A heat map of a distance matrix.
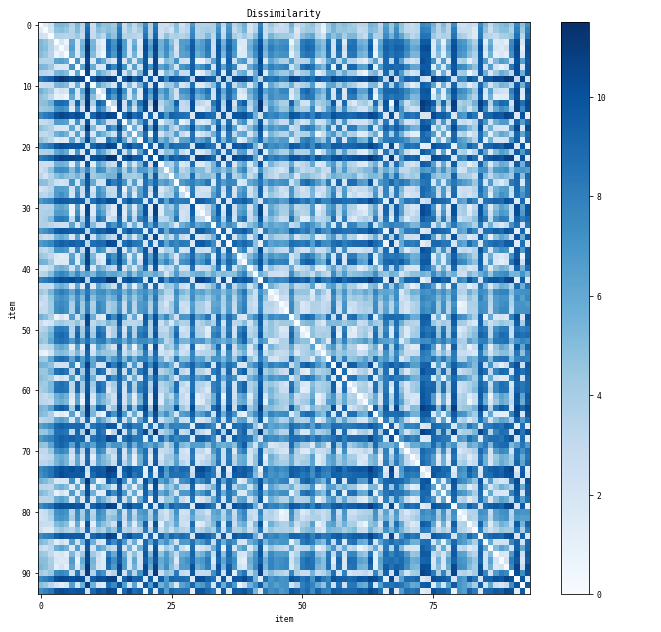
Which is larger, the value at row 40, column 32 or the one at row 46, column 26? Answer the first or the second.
the second
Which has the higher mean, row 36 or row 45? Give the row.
36
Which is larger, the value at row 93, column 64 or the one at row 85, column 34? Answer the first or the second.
the first
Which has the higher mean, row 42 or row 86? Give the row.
42
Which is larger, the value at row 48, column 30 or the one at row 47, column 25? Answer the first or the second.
the first
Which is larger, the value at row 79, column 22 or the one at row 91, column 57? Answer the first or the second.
the second
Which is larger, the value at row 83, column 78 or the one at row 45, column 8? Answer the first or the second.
the second
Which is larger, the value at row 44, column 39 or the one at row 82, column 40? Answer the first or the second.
the first
